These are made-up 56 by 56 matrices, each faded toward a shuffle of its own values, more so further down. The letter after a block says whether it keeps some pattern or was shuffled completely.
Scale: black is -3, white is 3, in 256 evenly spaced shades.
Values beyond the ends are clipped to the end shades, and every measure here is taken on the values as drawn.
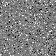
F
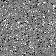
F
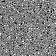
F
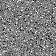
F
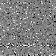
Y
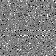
Y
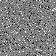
F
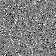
F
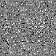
Y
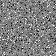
F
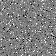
F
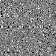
Y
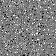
F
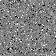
F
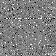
Y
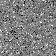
F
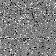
Y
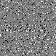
Y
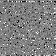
Y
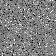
F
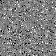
Y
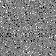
Y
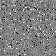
Y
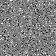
F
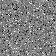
F
